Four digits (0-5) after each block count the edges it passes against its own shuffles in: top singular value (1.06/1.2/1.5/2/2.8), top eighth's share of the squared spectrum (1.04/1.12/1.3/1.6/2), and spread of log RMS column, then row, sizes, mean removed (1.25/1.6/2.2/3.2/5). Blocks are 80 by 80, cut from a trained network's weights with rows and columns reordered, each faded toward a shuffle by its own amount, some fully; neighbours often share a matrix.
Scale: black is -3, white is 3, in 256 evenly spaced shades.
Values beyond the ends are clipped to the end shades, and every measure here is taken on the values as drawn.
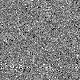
3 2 0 1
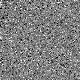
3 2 0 1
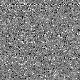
3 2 1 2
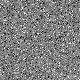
0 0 0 0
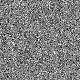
2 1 0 0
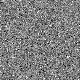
0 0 0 0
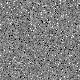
1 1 0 0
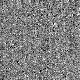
2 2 0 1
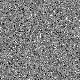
1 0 0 0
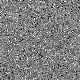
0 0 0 0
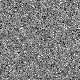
1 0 0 0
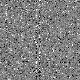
3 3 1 1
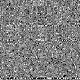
4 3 1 2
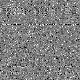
3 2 0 2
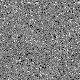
2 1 0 0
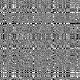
5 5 3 3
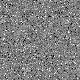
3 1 0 1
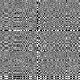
5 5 3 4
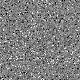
2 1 0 1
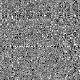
4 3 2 2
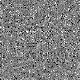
3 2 1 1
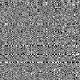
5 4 2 3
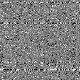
4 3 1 2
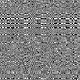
5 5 2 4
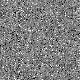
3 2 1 1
